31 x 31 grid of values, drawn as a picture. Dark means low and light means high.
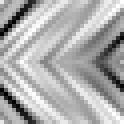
The top and bottom halves mirror each other. There is no overall slope. No row or column stands out. Most values sit high, with a long tail of low ones. On average the colour sits 70% of the way up the scale.
